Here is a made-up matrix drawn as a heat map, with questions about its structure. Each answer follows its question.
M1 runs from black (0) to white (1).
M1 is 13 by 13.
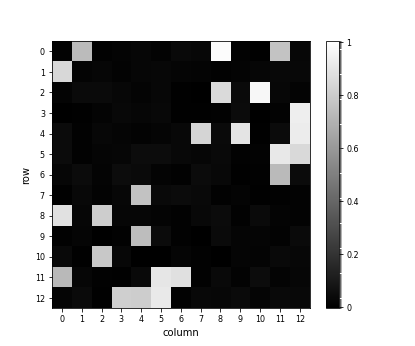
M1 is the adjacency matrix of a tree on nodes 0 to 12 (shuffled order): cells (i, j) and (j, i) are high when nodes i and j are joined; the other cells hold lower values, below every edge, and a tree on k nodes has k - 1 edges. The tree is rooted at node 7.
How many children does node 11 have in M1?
2
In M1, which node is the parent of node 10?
2
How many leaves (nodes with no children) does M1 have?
5
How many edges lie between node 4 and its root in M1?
1
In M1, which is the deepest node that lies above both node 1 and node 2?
0
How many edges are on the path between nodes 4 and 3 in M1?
2
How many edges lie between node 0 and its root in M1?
5
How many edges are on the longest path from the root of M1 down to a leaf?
8
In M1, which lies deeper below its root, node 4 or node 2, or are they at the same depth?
node 2
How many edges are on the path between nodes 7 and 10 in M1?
8
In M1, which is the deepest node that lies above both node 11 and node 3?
12
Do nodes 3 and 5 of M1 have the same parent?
yes
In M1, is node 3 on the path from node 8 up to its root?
no
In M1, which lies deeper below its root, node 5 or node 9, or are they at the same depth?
node 5
